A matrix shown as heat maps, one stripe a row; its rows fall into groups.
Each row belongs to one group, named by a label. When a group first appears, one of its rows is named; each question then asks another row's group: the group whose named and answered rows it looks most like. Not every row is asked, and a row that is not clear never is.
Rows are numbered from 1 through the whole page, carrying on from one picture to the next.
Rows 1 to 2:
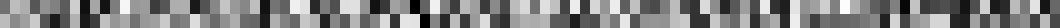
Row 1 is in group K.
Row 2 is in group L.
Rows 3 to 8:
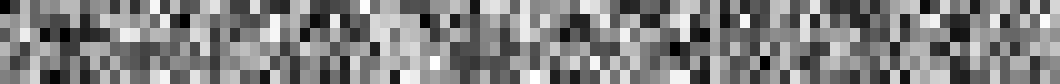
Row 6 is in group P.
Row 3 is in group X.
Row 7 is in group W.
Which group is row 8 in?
L
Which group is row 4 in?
L
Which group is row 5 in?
L
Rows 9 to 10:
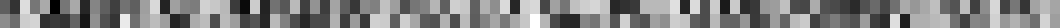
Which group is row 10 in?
L
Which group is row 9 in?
X
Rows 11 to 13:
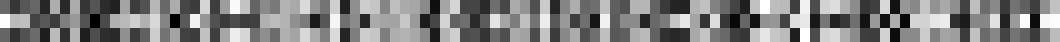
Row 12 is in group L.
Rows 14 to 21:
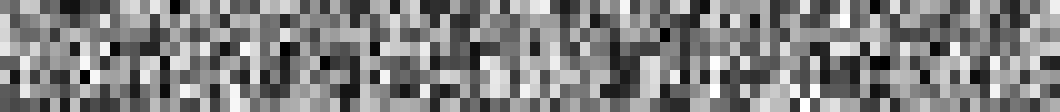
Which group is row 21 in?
W
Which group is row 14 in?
L
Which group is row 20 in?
X
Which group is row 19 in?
X
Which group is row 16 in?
K
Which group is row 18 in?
X
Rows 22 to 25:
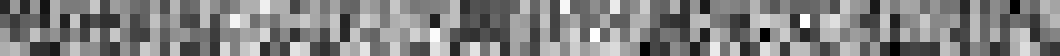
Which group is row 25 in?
K
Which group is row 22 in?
W
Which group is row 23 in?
W
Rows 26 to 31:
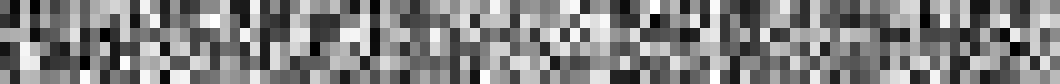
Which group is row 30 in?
L
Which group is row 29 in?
X
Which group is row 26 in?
X
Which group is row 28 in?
K
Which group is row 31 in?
X
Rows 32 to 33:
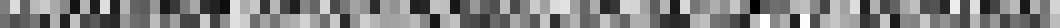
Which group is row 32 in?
P
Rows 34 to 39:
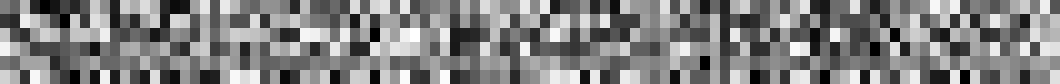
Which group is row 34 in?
L
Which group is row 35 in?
X
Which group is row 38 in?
X
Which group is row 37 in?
L
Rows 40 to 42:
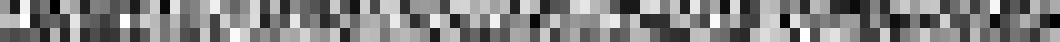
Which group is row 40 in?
X
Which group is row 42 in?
W
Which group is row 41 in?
K
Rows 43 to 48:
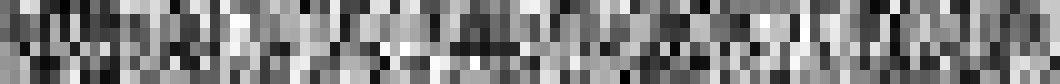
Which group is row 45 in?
W
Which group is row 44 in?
W
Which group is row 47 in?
K
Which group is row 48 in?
K
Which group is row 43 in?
L
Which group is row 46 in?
P
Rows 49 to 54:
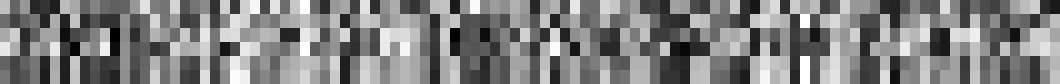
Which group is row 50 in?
W
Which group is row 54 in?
W
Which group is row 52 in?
P
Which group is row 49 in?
K
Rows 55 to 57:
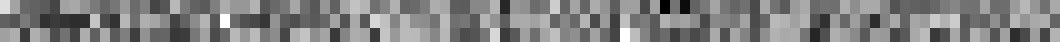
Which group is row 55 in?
K
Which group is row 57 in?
P
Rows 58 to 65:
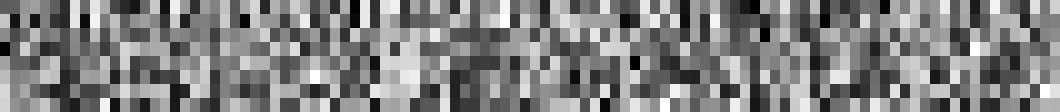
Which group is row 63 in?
P
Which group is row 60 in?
W
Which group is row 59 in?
X
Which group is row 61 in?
L
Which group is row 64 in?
L
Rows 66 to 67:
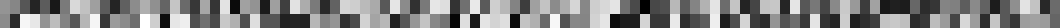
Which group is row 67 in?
X
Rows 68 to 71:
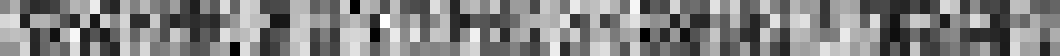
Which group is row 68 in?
K
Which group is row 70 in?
K
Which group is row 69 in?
P
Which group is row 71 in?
K
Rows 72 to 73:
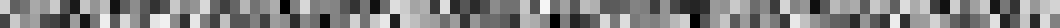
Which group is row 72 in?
P
